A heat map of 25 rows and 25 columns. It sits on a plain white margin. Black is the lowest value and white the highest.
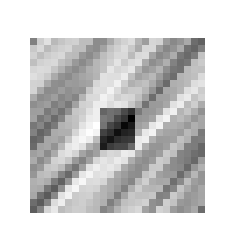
Average level on the scale: 70%. Odd patch: lower, in the centre. Ninth with the lowest average: centre. Grain: diagonal, up to the right. Slope: none.
